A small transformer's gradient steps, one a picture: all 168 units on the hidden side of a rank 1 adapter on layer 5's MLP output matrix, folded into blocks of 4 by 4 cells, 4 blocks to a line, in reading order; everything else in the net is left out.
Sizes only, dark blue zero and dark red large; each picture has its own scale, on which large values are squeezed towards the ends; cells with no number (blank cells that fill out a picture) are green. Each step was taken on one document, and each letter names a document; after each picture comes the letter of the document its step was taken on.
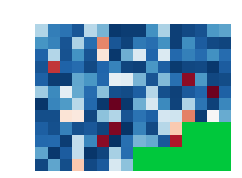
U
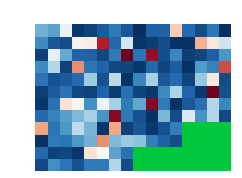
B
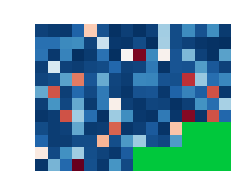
U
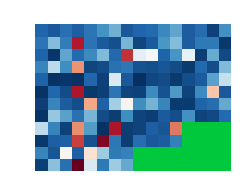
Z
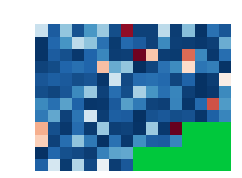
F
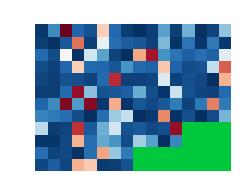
Z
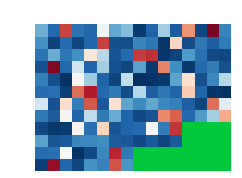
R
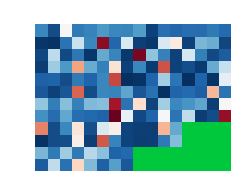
Z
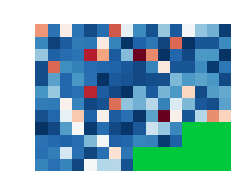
R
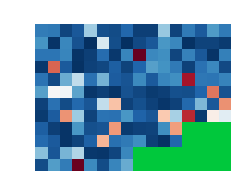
U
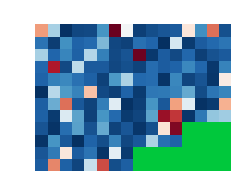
R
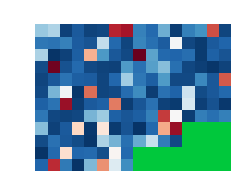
R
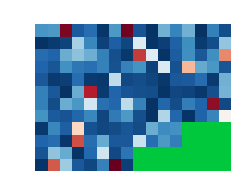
F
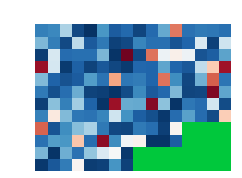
B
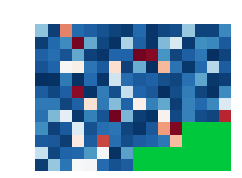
Z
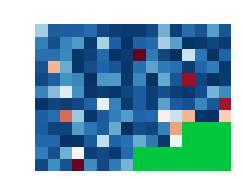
U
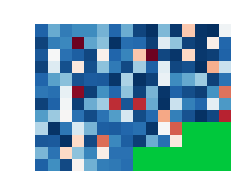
Z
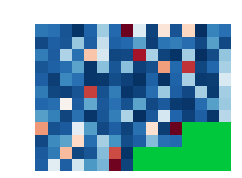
F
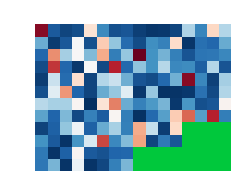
U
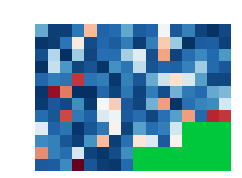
U
